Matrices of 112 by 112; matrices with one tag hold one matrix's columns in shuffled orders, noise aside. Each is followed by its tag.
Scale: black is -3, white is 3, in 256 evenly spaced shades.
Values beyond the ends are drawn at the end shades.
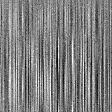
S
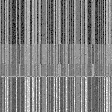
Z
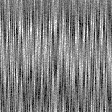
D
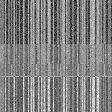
Z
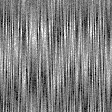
D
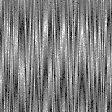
D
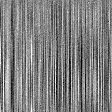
S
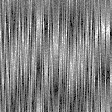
D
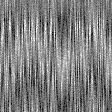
D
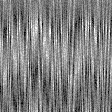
D
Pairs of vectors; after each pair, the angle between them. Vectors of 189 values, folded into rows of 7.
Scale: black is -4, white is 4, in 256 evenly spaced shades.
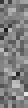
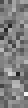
nearly parallel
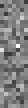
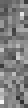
partly aligned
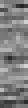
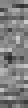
nearly parallel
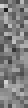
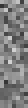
nearly opposite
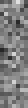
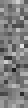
partly aligned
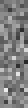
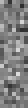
partly aligned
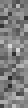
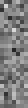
orthogonal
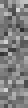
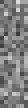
partly aligned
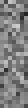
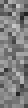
nearly parallel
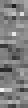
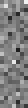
orthogonal
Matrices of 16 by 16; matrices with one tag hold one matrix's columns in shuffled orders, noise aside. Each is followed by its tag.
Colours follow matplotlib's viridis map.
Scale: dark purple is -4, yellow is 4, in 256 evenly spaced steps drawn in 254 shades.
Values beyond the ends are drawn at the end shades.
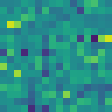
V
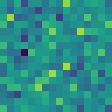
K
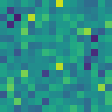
K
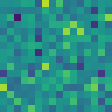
K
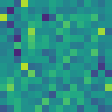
K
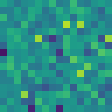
V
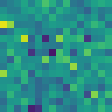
V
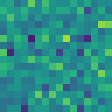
V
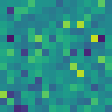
V
